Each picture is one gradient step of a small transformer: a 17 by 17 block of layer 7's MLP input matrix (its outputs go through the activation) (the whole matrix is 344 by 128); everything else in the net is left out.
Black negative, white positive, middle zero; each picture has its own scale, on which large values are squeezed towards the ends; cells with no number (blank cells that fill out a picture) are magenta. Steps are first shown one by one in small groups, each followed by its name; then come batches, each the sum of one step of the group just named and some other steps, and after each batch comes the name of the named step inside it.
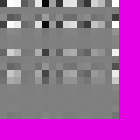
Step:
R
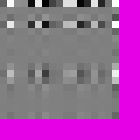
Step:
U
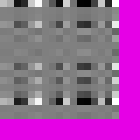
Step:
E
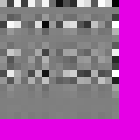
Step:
R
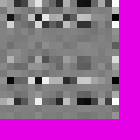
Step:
E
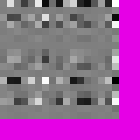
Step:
E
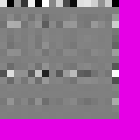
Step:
R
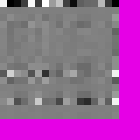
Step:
E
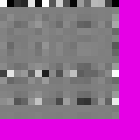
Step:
E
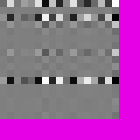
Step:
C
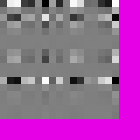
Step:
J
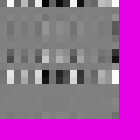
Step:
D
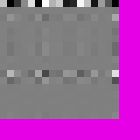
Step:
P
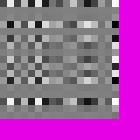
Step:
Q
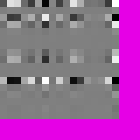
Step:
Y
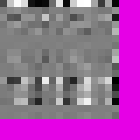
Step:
J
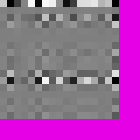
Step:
C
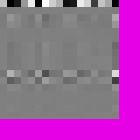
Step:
P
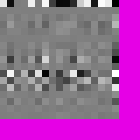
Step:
D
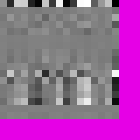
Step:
D
